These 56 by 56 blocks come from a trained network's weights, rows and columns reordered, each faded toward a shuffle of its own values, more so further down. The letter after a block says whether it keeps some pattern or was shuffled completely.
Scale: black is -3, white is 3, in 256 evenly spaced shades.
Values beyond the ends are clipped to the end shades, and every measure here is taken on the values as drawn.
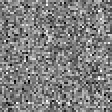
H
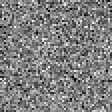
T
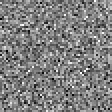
T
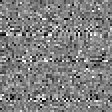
H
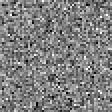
T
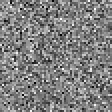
T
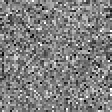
T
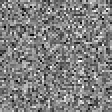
H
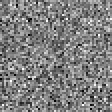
H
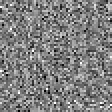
H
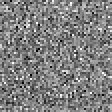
T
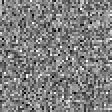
H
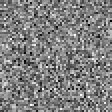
H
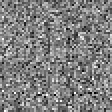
H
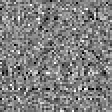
H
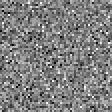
T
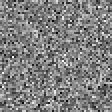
T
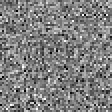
H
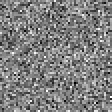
T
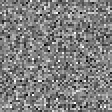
H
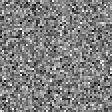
T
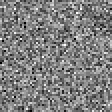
T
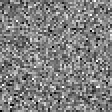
T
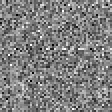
H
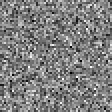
T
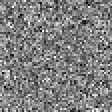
H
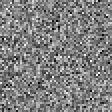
T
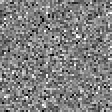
T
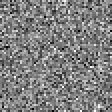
T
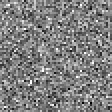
T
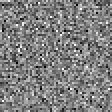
T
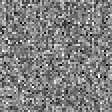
H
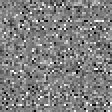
H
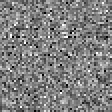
H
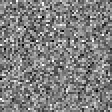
H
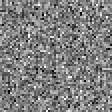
H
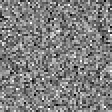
T
